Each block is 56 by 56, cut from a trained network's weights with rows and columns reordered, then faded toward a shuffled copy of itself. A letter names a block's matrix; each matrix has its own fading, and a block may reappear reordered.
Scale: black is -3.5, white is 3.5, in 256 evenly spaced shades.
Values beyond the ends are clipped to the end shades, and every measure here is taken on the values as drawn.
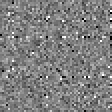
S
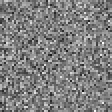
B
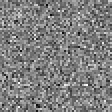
B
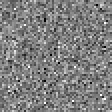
S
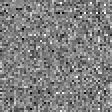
S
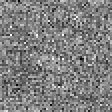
B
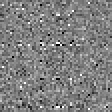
S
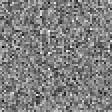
B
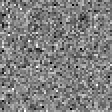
S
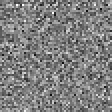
B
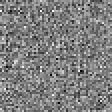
B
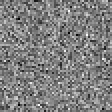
B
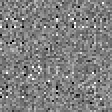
S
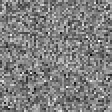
B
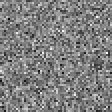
B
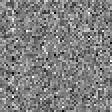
S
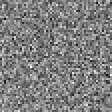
B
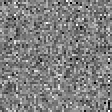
S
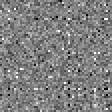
S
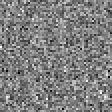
B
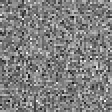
B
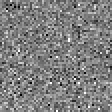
S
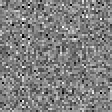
S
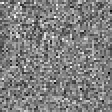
B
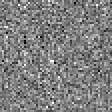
S
